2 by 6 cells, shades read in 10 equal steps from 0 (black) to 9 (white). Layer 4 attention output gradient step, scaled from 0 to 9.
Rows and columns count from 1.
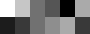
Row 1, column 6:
6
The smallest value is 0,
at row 1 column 5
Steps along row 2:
up up up up down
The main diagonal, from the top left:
9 2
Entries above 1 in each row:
5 5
